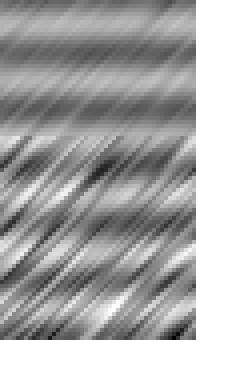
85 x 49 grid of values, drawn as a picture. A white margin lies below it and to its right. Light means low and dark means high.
Histogram: bell-shaped. Slope: none. Stripes: horizontal, repeating 6 times. Seam: horizontal, 40% of the way down, the top part calmer.
